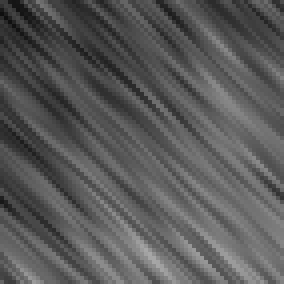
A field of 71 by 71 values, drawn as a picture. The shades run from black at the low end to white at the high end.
The histogram is bell-shaped. Streaks slant down to the right. The top left is the ninth with the lowest average. No row or column stands out. There is an overall slope up to the bottom right.
